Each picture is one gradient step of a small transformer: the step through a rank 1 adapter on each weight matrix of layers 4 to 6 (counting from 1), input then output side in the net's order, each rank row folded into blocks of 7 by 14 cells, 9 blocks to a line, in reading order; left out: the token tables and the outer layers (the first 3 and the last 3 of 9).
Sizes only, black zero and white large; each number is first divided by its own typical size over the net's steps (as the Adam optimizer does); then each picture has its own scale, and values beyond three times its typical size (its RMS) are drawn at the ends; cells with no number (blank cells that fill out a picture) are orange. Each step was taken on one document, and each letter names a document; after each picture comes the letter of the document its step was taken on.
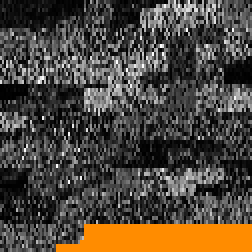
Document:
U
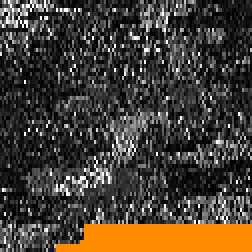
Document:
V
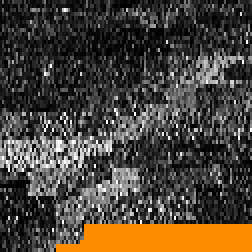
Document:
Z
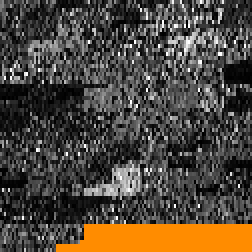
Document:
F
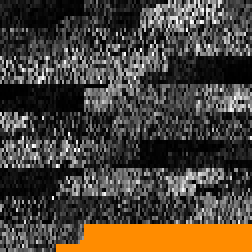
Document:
U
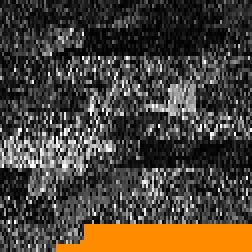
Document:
Z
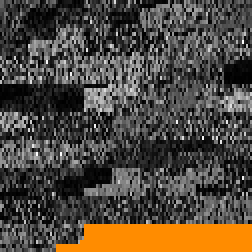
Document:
F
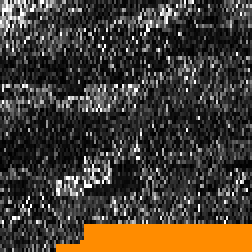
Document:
V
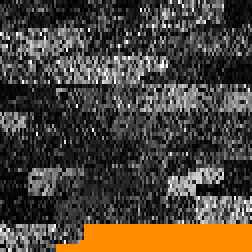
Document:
U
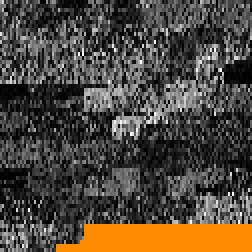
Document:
U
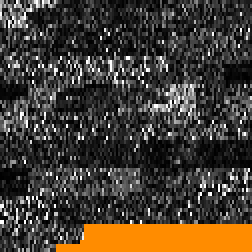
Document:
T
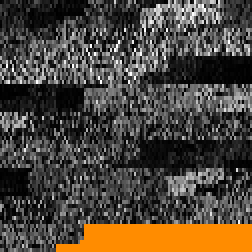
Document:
U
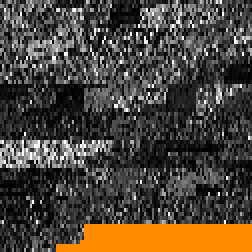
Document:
F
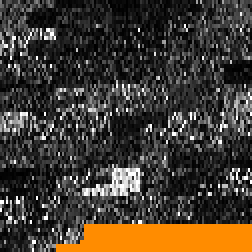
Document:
T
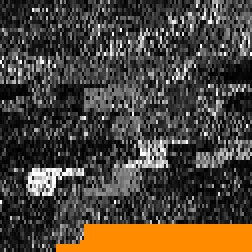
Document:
F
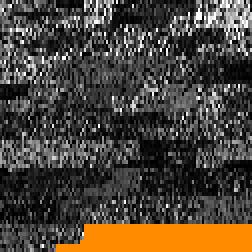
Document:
F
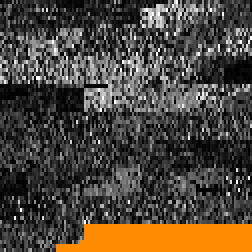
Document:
F
